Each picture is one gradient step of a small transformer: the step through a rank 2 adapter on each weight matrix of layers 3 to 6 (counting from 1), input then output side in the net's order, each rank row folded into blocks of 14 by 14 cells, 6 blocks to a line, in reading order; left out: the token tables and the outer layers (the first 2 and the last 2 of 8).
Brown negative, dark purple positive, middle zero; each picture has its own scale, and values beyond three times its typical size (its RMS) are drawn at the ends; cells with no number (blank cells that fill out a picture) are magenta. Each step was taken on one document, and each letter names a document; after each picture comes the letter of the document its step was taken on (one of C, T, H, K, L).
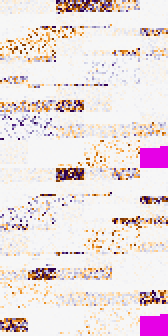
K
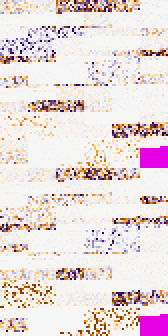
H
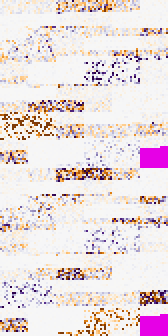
K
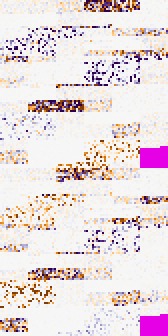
K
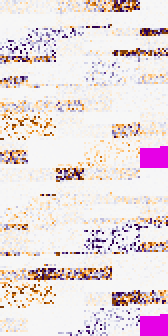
K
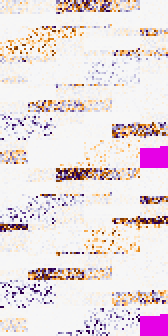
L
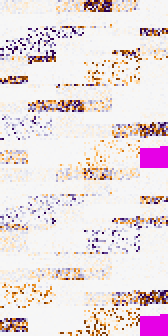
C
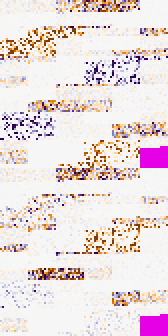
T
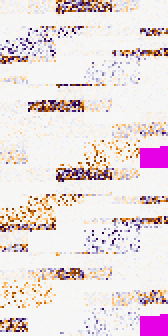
H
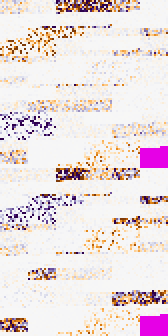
K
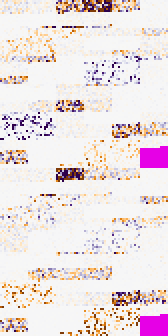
C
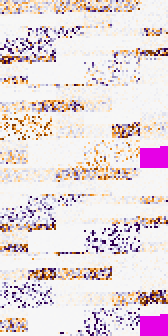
H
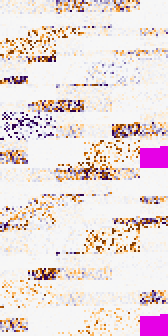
T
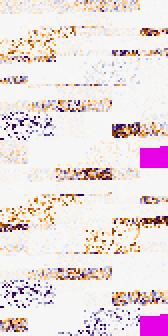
T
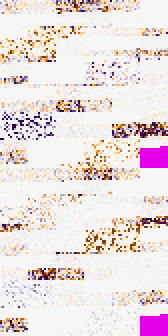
T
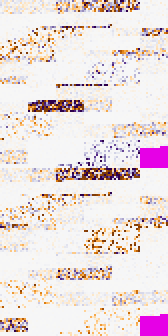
K
